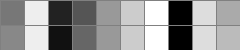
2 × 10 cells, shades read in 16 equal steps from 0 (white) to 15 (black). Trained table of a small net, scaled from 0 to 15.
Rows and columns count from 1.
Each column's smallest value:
7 1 13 9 6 3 0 15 2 4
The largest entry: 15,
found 2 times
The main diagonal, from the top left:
8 1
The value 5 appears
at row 1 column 10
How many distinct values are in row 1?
10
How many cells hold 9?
1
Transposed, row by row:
8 7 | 1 1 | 13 14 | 10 9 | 6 6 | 3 3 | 0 0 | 15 15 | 2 2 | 5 4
